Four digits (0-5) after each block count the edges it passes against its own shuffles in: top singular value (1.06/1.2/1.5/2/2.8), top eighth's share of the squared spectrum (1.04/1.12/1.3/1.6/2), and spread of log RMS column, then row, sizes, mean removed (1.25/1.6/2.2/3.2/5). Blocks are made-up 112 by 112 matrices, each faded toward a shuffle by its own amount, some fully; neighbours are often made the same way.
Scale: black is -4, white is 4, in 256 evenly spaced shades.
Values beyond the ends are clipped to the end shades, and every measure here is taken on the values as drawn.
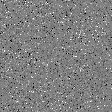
2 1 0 0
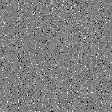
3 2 1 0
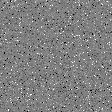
0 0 0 0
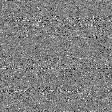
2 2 0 3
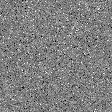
0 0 0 0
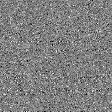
1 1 0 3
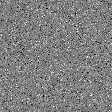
0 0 0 0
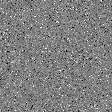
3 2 0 1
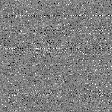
4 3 1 3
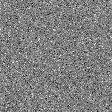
1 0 0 0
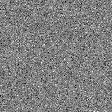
3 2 0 0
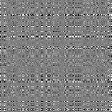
5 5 4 4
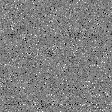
3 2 0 1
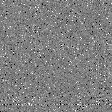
3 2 0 1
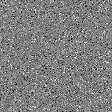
3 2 1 1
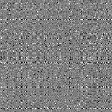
5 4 3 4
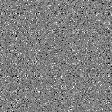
4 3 2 2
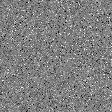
0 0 0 0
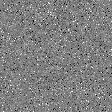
3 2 0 0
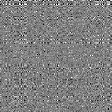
5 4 3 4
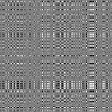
5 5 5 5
